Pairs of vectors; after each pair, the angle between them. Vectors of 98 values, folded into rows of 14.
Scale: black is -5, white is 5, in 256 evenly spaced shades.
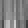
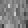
partly aligned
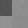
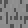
orthogonal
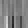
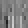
nearly opposite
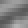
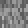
orthogonal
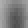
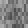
partly aligned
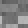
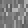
orthogonal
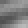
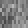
partly aligned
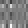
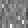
partly aligned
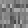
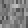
partly opposed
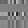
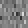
partly aligned
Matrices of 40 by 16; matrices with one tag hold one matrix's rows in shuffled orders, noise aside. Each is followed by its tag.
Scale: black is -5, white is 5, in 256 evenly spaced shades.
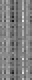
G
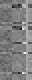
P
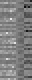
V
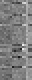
P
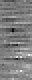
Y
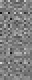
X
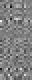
X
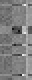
P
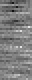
Y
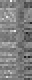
V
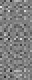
X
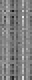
G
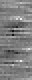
Y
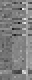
P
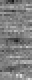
Y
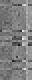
P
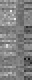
V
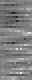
Y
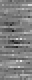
Y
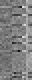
P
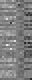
V
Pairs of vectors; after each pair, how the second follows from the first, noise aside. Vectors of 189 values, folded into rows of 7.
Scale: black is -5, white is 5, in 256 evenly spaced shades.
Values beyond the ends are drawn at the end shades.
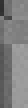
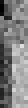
scaled up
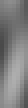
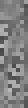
sign-scrambled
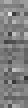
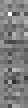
copied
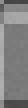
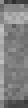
copied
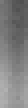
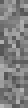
shuffled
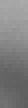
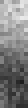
scaled up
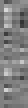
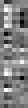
scaled up
